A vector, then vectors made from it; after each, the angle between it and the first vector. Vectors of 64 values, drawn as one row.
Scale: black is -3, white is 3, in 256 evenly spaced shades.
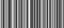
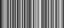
partly opposed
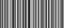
nearly opposite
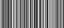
partly aligned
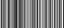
partly aligned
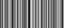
nearly opposite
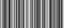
partly aligned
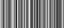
nearly parallel
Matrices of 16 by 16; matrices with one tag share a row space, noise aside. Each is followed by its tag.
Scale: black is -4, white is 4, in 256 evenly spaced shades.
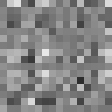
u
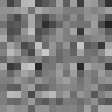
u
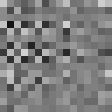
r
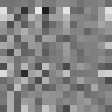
r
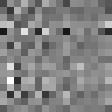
r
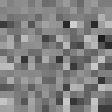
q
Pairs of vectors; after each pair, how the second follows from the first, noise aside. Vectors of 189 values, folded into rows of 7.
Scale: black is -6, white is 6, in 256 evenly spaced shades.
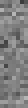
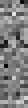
scaled up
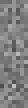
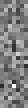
scaled up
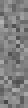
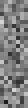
scaled up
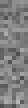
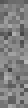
shuffled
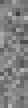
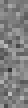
shuffled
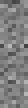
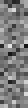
scaled up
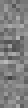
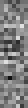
scaled up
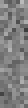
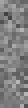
shuffled
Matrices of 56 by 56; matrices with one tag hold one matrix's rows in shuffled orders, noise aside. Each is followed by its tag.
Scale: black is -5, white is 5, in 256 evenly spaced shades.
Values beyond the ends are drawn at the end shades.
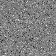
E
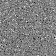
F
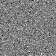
E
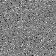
E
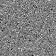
E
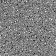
F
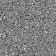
F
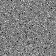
E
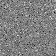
F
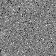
E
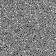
F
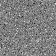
F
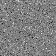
E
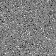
E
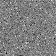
F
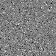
E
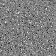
E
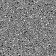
E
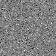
E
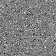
F
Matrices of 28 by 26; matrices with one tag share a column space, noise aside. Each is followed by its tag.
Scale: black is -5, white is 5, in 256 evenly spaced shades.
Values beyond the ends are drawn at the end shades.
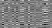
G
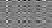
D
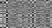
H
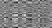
H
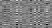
G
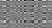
D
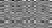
D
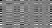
G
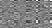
D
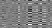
G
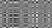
H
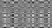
H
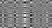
H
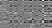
D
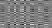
G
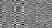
G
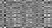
H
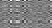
D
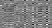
G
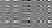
D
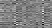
G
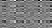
D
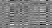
G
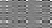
D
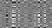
H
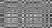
H
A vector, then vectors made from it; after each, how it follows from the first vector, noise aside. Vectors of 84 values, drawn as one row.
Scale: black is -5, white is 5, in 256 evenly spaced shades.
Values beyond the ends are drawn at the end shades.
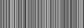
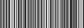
scaled up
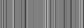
partly zeroed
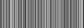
copied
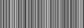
copied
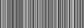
reversed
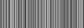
copied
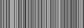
copied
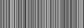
copied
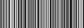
scaled up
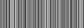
copied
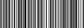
scaled up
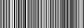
scaled up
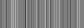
partly zeroed
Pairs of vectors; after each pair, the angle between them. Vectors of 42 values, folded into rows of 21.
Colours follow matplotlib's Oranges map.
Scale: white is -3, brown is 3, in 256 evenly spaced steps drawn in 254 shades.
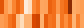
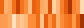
partly aligned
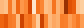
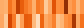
partly aligned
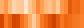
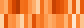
partly opposed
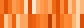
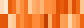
orthogonal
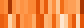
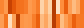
partly aligned
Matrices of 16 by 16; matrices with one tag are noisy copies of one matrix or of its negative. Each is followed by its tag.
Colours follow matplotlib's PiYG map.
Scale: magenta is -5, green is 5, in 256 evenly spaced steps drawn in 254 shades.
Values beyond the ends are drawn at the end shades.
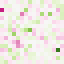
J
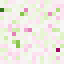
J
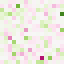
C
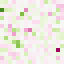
J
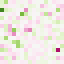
J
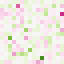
C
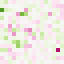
J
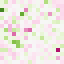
J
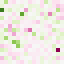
J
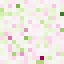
C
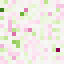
J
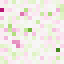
J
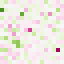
J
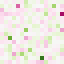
C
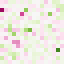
J
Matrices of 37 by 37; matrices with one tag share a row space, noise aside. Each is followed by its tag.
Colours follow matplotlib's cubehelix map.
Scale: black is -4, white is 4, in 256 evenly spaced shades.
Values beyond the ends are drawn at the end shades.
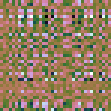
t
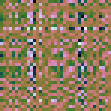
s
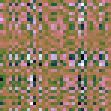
s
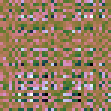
t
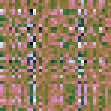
s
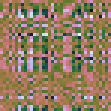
t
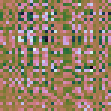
t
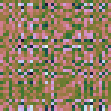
t
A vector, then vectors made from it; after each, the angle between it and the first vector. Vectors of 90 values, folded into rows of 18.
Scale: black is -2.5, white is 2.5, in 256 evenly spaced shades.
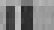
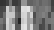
nearly opposite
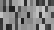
orthogonal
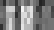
nearly opposite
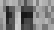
nearly parallel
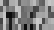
partly aligned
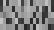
orthogonal
